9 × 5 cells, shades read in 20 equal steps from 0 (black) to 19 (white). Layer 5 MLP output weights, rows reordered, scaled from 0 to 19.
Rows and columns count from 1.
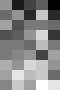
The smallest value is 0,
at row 1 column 5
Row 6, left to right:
9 10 11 5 12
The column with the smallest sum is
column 5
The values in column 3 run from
3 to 16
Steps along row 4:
up up up down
